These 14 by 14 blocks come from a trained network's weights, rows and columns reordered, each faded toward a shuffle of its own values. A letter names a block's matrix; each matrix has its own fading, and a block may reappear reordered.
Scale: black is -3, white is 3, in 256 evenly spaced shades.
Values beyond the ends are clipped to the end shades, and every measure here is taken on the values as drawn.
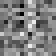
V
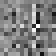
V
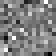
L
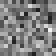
L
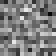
L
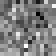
L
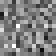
V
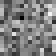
V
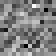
L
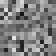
V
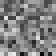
V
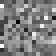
L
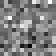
L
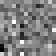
L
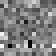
V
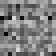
V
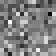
L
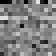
V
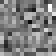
V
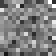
L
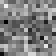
L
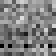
V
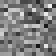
V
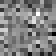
L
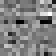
V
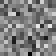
V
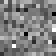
L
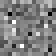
L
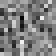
V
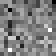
L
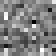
L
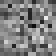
L
